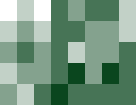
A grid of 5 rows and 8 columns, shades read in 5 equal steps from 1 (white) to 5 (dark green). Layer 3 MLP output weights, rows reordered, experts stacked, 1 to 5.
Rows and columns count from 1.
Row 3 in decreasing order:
4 4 4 3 3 3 3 2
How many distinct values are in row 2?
3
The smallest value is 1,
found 2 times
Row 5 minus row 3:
0 -2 1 1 2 1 1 0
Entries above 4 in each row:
0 0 0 2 1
